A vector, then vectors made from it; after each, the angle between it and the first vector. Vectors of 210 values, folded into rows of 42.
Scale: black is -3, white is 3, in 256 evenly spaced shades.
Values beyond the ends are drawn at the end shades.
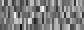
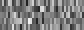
nearly parallel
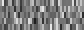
nearly parallel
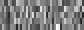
partly aligned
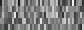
orthogonal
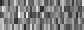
partly opposed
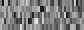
nearly opposite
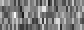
partly aligned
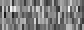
orthogonal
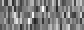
nearly parallel
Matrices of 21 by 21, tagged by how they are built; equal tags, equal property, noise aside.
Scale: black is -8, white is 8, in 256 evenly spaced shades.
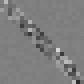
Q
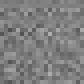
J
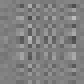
J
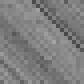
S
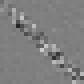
Q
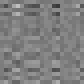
J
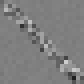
Q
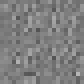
J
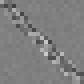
Q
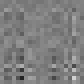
J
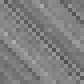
S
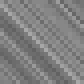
S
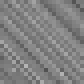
S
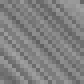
S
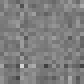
J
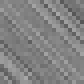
S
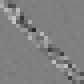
Q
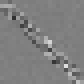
Q
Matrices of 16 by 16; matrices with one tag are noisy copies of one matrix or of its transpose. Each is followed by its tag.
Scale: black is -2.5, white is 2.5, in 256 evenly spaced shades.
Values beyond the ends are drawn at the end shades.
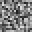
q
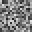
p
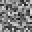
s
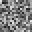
p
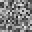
p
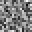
s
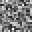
s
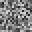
p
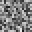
s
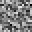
s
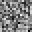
q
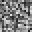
q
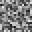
s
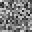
p
